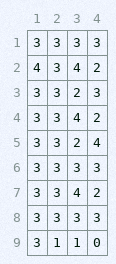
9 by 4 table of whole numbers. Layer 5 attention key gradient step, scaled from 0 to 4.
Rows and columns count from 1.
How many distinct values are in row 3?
2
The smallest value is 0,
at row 9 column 4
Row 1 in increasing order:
3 3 3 3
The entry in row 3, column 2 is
3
